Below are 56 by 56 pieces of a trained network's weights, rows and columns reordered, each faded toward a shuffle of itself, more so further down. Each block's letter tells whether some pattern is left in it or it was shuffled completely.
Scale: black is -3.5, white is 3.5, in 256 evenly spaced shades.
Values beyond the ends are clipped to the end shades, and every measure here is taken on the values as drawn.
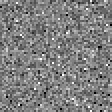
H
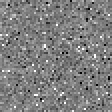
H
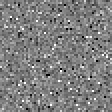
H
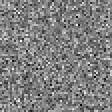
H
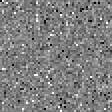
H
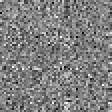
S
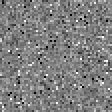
H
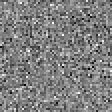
H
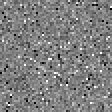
H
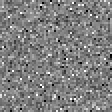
H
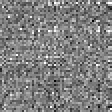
S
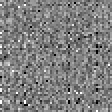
S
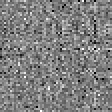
S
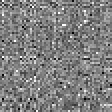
S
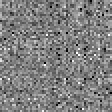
S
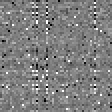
S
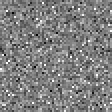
H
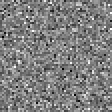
H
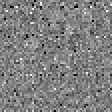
S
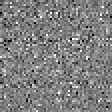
S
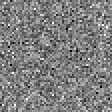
S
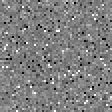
H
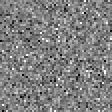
H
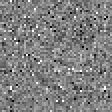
S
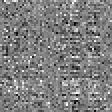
S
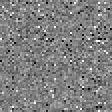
S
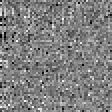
S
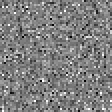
S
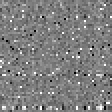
S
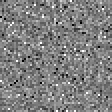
H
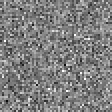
H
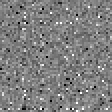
S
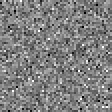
H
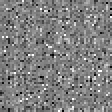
S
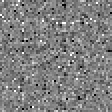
S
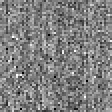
S
